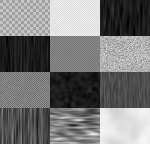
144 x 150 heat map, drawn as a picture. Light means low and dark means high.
It is made of 4 by 3 panels. Panel 1,1: low, checkered. Panel 1,2: very low, checkered, faint in contrast. Panel 1,3: very high, streaked downward, faint in contrast. Panel 2,1: very high, streaked downward, faint in contrast. Panel 2,2: middling, checkered, faint in contrast. Panel 2,3: low, fine-grained. Panel 3,1: middling, checkered. Panel 3,2: very high, blotchy, faint in contrast. Panel 3,3: high, streaked downward, faint in contrast. Panel 4,1: high, streaked downward. Panel 4,2: middling, streaked across, strong in contrast. Panel 4,3: very low, smooth, faint in contrast.
